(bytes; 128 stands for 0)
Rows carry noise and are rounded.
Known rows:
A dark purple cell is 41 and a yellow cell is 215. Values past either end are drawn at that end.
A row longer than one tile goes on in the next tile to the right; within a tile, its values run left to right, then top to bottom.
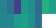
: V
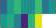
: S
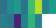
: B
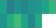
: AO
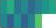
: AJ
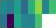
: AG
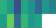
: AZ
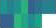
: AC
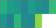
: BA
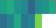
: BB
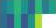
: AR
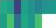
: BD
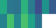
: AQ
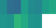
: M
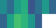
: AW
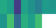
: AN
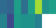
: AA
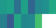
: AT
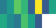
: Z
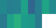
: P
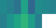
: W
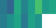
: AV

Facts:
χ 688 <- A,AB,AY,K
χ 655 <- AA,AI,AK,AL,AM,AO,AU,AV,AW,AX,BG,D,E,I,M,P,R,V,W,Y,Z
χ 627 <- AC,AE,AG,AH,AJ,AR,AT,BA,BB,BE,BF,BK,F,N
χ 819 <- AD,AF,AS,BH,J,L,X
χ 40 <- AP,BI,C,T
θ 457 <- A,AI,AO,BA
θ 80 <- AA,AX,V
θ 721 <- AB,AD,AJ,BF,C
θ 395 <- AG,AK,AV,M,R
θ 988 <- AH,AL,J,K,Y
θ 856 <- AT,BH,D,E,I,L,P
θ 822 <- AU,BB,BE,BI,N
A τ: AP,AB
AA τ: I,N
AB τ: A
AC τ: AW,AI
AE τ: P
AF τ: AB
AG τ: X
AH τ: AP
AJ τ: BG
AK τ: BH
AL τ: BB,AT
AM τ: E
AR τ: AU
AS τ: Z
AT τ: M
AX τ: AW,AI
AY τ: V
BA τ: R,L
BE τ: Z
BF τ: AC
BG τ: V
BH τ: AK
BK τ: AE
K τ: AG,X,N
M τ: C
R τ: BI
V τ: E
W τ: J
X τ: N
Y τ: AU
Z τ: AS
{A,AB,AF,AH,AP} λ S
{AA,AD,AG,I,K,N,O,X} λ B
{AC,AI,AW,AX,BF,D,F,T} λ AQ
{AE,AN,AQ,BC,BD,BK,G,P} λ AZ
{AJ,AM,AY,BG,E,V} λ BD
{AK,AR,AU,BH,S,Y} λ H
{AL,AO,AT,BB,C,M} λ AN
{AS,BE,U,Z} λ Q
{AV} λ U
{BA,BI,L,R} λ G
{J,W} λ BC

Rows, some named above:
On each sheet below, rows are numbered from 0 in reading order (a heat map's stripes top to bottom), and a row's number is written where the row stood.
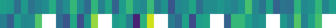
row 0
AT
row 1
AR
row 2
S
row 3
BH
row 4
T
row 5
Y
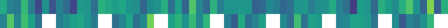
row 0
AQ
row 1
V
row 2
BB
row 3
AY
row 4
BF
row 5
AK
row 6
V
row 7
BE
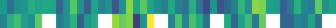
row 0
J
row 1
AU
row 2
A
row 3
AQ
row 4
K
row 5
I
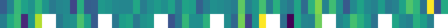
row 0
AP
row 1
BG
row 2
L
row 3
F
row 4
AH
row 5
AG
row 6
AX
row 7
AS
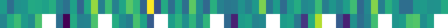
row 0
J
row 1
AG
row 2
Z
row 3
AY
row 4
X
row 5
H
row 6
N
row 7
AL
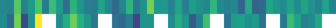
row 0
AH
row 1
AI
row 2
AD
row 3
C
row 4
E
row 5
BI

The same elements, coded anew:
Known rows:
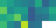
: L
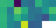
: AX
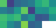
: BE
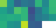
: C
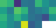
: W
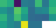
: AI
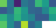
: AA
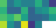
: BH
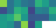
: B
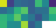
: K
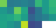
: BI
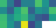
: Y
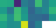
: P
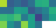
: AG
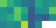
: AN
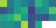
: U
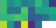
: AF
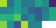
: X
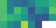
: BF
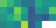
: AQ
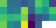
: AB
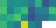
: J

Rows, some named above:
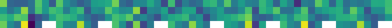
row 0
A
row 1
AJ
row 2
AS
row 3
N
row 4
S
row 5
AU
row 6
BB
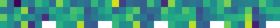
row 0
Z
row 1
T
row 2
K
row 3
C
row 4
AP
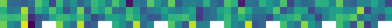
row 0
AB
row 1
AH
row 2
AV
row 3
AD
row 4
V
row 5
N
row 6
AS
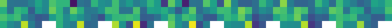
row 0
BA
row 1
AX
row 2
AF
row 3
AK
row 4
AY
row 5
AY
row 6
AT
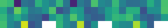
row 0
V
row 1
I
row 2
F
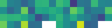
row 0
AR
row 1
AL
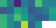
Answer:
I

